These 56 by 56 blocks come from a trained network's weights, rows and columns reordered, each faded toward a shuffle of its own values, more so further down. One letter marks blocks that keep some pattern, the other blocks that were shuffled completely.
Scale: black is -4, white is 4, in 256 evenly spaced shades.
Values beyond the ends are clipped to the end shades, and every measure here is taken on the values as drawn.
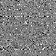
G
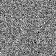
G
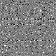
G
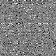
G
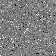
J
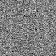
G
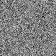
J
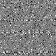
G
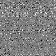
G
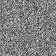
J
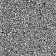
J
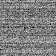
G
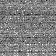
G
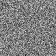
J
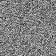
J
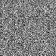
G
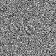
G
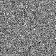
G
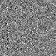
G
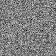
G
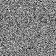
G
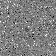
J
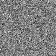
J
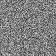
G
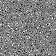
J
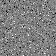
J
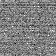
G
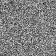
J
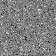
J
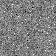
J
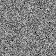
J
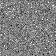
J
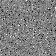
J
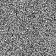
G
